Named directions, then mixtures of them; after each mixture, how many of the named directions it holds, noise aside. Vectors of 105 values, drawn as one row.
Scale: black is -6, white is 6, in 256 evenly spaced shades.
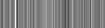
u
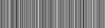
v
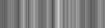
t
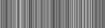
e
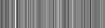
two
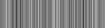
two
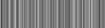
three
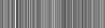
two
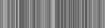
three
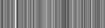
one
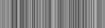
three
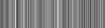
two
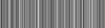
two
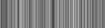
two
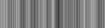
one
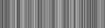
three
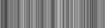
two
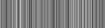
one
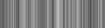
one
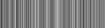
three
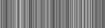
one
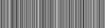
one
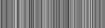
two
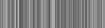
three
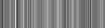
two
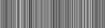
one
